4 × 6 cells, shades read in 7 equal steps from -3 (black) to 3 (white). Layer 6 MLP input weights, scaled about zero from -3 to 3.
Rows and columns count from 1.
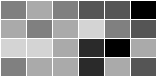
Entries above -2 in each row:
5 6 4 5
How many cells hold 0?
5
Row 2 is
1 0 1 2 0 -1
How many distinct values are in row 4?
4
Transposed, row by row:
0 1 2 0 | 1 0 2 1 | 0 1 1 1 | -1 2 -2 -2 | -1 0 -3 1 | -3 -1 1 -1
